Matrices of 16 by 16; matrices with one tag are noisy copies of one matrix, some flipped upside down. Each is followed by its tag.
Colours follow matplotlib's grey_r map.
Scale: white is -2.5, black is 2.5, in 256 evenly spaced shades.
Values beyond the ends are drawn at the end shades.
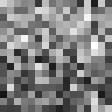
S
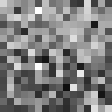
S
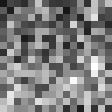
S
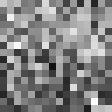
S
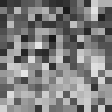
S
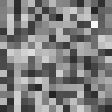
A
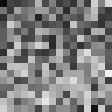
S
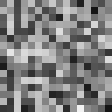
A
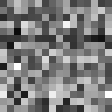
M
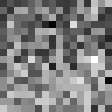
S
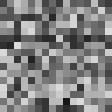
M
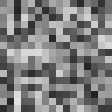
A
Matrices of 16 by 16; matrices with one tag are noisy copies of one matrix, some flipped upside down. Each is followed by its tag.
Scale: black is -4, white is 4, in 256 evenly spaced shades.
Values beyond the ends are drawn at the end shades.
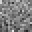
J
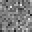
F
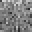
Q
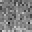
Q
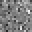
F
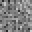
F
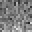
Q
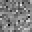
F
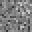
F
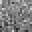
J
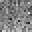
Q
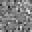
F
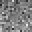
J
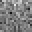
Q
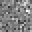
F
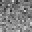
J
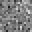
F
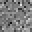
F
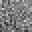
J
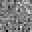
F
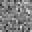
F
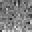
Q
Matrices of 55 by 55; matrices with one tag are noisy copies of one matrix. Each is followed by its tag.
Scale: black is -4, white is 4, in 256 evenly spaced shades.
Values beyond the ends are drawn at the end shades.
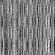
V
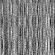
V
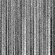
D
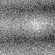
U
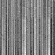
D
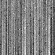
D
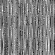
V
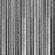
D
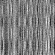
V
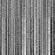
D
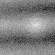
U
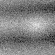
U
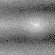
U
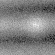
U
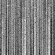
D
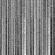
D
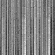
D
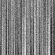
D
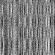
V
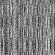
V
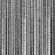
D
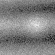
U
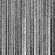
D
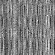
V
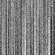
D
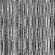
V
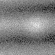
U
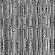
V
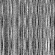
V
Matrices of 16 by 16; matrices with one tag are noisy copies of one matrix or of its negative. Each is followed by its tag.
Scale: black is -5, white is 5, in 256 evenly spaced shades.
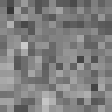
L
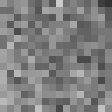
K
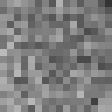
K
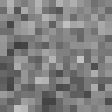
L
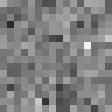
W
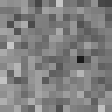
K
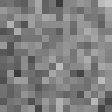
K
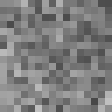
K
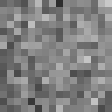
K
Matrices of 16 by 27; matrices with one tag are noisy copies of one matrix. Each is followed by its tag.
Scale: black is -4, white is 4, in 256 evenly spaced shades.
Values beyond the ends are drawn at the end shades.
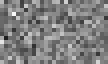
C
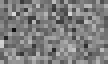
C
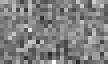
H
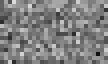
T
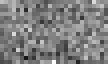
H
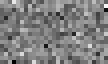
T
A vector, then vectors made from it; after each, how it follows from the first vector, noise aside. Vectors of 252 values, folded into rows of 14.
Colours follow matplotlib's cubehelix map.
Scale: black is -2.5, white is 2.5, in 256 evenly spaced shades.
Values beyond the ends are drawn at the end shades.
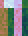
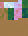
partly zeroed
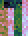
negated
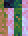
negated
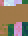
partly zeroed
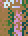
partly zeroed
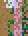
partly zeroed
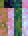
negated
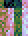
negated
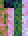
negated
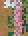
partly zeroed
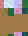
partly zeroed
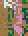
partly zeroed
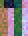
negated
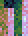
negated
